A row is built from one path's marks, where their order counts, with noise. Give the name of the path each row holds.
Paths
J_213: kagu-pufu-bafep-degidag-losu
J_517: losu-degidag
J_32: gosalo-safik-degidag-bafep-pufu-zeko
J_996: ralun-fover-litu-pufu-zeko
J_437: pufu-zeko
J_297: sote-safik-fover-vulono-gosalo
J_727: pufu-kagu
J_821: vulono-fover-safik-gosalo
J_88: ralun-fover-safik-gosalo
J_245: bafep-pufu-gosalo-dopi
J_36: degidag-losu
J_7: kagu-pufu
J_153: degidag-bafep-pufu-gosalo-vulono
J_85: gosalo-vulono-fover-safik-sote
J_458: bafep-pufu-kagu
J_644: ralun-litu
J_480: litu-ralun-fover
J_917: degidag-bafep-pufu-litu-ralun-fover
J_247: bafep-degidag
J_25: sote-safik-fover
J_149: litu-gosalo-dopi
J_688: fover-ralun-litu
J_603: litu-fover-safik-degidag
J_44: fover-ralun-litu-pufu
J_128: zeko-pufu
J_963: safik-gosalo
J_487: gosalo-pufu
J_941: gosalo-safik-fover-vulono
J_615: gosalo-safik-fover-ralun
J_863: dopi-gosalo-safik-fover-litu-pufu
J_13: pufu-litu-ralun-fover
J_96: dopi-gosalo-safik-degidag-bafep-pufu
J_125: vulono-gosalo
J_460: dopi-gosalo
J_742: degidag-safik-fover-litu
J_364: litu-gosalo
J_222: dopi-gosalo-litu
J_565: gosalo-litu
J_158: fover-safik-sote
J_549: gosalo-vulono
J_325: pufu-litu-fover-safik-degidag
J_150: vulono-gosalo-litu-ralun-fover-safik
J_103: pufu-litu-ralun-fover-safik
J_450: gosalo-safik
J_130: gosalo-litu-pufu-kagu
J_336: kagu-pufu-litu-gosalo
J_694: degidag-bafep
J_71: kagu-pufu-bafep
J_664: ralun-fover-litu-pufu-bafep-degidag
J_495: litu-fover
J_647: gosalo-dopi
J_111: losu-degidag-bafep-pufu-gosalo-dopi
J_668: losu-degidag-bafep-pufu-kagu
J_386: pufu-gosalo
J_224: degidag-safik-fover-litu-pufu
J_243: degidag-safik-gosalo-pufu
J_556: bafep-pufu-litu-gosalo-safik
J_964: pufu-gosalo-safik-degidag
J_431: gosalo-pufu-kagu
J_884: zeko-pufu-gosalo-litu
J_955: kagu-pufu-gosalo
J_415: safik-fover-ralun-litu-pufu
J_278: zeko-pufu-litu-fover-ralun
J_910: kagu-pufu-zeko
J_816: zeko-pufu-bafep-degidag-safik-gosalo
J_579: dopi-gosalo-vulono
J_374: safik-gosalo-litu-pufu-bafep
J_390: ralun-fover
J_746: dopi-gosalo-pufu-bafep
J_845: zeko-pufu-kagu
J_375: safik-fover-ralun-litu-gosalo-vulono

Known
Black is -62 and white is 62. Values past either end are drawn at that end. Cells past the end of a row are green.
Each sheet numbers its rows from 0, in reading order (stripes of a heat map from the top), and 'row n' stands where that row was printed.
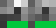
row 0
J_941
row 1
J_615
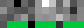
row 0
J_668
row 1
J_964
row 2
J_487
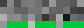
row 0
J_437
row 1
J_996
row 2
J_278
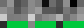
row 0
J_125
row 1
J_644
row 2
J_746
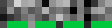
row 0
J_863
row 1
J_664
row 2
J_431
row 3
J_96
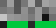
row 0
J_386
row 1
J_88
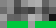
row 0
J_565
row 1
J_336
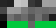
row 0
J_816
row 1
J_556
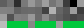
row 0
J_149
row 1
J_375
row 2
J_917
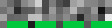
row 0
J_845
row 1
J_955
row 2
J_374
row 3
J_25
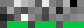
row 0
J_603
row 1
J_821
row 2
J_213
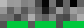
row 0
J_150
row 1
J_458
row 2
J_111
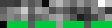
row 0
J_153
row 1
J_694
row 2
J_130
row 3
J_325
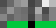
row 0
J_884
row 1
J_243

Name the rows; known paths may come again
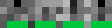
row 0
J_668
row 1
J_450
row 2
J_7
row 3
J_390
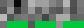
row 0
J_460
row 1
J_150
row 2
J_910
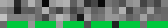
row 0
J_727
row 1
J_664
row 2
J_336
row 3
J_245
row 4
J_963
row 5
J_128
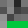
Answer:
J_222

